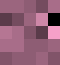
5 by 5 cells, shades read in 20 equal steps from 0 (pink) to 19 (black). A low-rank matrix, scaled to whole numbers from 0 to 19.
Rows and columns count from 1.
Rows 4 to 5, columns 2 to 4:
6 8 8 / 8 8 7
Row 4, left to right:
6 6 8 8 7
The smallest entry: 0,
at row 3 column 5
